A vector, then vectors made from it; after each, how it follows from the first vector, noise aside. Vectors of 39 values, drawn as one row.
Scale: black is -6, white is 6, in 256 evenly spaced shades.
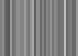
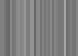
shrunk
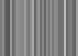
copied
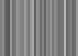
copied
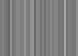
shrunk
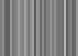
copied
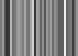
scaled up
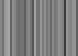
negated
